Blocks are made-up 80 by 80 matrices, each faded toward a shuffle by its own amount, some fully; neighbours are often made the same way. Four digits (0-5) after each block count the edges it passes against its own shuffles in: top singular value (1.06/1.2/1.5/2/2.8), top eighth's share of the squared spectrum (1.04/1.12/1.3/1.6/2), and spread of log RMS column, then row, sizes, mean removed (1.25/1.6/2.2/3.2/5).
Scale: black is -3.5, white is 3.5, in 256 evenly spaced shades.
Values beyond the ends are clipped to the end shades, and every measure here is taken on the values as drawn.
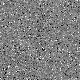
0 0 0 0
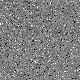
1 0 0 0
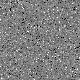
1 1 0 0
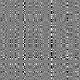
5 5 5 3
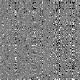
4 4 3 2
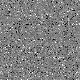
2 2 0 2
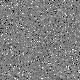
0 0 0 0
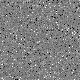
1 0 0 0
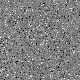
0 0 0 0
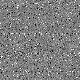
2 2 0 1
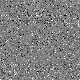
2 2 0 1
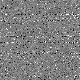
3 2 0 2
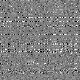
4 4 0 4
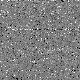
2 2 0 1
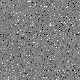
3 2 0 1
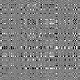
5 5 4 4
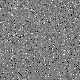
2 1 0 0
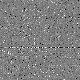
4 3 0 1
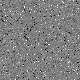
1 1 0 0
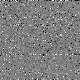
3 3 0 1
